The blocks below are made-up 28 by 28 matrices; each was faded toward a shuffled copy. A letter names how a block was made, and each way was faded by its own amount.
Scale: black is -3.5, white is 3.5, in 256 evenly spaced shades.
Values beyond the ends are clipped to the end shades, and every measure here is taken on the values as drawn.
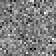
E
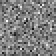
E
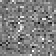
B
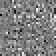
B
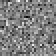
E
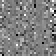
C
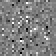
C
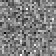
E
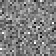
E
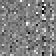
C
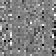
C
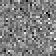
E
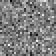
E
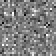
B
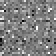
B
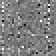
C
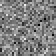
E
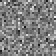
E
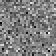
E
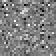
B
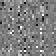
C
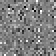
B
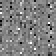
C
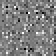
B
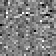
B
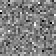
E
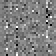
C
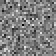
E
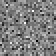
E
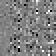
C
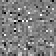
B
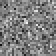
E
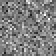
E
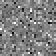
B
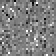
C
